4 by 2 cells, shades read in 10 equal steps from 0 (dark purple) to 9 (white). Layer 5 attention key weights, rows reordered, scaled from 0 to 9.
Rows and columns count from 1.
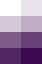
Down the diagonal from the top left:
9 6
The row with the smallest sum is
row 4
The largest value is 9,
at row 1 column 1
